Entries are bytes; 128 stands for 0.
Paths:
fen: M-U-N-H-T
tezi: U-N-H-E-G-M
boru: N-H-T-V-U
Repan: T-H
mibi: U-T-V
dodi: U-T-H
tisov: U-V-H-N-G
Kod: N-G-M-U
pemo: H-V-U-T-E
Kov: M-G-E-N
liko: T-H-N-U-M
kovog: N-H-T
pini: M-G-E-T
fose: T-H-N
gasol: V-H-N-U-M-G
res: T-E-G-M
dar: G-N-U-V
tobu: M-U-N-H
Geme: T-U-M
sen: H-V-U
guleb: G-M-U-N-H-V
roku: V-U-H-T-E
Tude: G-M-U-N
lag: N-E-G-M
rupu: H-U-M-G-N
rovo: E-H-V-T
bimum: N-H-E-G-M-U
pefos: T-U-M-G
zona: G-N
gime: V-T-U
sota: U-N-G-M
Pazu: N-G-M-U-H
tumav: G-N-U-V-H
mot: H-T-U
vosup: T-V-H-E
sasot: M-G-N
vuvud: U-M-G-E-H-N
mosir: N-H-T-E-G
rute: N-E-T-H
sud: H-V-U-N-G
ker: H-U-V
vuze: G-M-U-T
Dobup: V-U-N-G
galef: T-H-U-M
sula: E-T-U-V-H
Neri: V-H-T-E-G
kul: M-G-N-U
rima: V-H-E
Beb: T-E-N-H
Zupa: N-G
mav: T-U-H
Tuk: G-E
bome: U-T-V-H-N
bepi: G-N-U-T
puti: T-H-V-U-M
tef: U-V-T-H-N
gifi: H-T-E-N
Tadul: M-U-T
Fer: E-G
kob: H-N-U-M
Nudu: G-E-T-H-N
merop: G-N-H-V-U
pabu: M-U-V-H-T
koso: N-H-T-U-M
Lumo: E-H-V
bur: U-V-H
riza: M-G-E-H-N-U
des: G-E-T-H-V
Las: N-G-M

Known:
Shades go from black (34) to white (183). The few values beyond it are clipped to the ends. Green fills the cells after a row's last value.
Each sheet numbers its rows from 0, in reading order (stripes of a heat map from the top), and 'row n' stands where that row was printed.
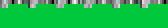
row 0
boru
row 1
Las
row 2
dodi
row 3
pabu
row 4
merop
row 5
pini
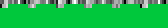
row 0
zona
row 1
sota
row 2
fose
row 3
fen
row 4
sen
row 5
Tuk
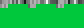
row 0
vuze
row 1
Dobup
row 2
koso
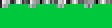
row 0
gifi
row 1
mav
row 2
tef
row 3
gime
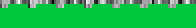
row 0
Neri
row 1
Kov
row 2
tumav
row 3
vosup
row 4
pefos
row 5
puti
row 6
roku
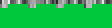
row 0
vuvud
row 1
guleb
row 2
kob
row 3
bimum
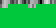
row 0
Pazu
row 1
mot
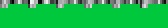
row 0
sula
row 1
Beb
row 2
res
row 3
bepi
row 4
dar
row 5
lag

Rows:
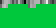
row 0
Kod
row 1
gasol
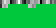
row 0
Nudu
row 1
ker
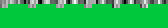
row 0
Tude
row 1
pemo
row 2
bome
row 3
liko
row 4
kovog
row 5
des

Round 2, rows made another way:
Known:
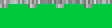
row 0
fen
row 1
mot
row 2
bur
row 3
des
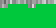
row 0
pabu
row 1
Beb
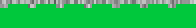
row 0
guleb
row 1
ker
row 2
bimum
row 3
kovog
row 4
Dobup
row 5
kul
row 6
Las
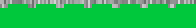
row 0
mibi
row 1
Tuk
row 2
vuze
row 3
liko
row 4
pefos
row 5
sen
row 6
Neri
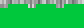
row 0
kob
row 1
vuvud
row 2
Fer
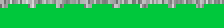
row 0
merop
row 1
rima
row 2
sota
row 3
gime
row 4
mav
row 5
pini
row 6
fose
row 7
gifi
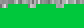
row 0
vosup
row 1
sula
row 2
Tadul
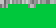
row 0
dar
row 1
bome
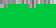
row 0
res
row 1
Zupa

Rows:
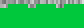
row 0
Geme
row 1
Tude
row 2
sasot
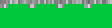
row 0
mosir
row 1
Repan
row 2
puti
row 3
tef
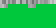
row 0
rupu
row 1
Kod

